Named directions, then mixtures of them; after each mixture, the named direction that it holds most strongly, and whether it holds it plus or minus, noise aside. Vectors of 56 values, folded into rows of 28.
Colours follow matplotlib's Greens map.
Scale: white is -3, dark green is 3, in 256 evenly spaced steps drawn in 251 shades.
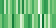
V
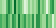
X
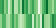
V, plus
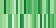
V, minus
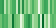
V, plus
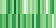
X, plus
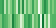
V, plus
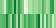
X, plus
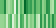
X, minus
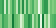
V, plus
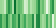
X, plus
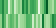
X, minus
